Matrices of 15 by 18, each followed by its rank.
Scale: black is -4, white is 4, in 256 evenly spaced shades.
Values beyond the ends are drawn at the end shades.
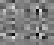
two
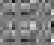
two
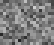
full rank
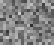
full rank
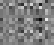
two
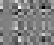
two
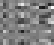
two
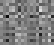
two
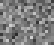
full rank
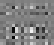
two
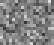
full rank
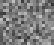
full rank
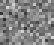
full rank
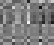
two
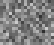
full rank
